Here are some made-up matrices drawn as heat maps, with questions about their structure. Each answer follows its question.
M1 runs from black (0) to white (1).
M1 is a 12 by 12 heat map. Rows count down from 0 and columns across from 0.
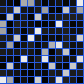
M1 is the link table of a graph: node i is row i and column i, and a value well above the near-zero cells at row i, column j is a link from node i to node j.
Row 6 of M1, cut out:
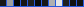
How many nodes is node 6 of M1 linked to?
3
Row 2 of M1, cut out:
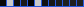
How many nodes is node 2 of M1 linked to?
2
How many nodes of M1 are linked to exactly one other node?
1
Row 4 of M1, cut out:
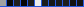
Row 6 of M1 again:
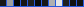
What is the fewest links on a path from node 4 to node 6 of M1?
4
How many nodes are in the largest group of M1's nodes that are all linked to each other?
2
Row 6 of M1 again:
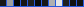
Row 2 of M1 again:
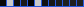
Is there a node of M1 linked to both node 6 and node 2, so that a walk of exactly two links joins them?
yes
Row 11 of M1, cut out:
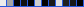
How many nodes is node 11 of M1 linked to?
4
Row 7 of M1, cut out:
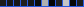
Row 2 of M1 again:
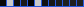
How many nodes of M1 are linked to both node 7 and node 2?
0
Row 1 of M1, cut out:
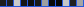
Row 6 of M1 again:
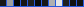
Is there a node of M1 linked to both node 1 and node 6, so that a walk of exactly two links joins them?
no
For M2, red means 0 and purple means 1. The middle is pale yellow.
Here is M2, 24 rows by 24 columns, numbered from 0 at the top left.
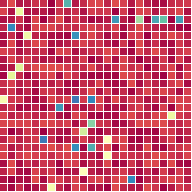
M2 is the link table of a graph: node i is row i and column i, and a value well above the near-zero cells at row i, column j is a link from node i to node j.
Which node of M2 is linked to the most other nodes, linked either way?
node 2
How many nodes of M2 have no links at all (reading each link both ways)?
0
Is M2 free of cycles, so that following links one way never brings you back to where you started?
yes
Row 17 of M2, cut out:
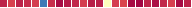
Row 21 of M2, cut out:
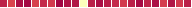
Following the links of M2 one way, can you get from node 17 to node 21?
no
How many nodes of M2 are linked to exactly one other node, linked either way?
6
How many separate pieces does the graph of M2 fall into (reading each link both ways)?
2
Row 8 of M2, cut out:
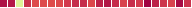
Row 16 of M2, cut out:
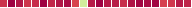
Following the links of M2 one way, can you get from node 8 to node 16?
yes
